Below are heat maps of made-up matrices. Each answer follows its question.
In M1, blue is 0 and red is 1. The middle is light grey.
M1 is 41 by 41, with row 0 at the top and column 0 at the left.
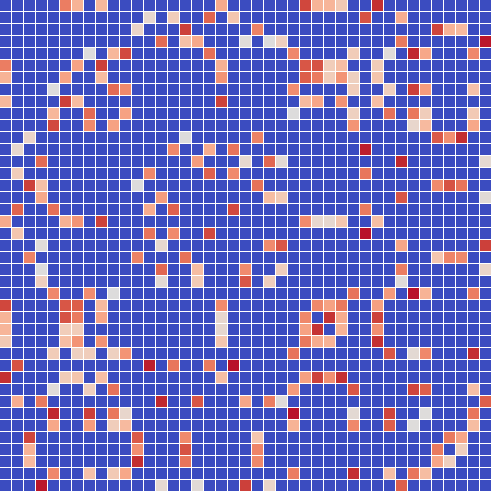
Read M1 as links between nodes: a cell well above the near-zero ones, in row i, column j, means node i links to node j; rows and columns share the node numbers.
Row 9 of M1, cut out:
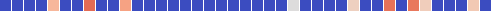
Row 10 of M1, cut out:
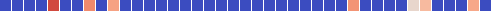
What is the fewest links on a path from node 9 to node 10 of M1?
1
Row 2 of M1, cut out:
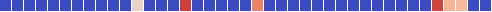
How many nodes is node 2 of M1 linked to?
6
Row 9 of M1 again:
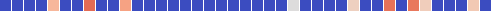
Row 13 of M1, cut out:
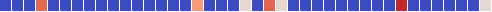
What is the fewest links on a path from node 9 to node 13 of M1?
5
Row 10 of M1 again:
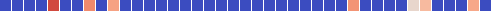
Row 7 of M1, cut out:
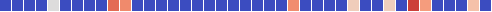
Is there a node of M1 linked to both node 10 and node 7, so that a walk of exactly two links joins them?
yes
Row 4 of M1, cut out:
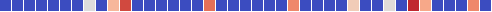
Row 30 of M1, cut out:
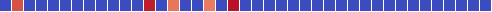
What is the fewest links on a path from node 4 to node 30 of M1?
2
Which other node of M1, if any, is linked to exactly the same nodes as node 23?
node 40
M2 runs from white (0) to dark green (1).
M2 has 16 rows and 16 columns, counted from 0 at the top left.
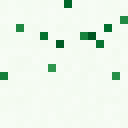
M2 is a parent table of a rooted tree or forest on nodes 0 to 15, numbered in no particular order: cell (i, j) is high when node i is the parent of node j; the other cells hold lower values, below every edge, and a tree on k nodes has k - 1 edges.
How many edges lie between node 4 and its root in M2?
0
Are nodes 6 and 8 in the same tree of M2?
yes
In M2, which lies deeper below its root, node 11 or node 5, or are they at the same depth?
the same depth
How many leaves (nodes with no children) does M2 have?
9
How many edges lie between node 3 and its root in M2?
0
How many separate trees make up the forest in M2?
4
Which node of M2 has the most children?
4
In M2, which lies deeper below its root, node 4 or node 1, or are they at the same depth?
the same depth
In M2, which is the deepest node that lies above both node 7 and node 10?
4
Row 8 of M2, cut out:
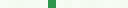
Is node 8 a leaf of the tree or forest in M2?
no
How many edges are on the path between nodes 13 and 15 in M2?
3
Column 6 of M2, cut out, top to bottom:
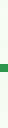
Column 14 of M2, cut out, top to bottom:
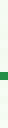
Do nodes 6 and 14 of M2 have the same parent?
no
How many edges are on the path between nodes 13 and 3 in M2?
1
